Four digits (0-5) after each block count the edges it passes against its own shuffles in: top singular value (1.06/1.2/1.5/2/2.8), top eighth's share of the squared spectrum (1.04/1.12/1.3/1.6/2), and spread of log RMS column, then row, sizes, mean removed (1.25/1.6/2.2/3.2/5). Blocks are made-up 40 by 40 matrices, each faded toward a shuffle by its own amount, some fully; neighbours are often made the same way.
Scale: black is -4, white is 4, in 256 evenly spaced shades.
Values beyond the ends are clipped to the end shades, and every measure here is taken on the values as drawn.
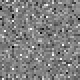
1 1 0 0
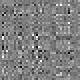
4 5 3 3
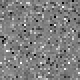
0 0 0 0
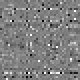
4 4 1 2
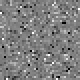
2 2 0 0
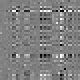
5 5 3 3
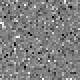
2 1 0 0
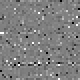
3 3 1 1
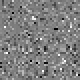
3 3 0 1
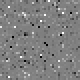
2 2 0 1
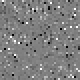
1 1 0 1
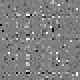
3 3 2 1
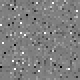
2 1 0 1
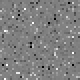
0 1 0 0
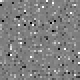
0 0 0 0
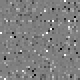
2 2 0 0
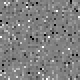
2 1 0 0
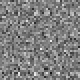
3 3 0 1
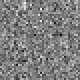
3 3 1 1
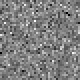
0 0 0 0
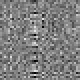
4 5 3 2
